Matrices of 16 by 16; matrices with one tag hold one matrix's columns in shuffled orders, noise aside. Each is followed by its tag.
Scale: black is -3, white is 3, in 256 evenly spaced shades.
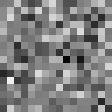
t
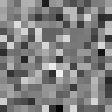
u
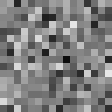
u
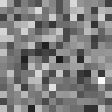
t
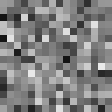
u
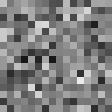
t
